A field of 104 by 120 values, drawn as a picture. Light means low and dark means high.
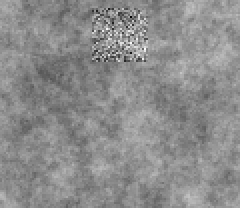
An odd patch, rougher than its surroundings, sits in the top middle. The field is mottled with small blotches. The top middle is the roughest part. A few values lie far out on both sides of the bulk.
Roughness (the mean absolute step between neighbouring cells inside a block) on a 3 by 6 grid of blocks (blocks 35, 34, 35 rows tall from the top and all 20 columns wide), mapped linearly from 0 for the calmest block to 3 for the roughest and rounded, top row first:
0 0 3 3 0 0 / 0 0 0 0 0 0 / 0 0 0 0 0 0
